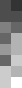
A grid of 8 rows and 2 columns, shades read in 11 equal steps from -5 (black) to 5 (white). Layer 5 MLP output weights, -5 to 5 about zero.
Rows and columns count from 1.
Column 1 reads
-2 -2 0 -1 1 -1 3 3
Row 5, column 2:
2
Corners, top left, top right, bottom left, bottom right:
-2 -3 3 5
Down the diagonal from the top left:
-2 -2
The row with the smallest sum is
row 1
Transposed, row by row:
-2 -2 0 -1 1 -1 3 3 | -3 -2 -1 2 2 3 2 5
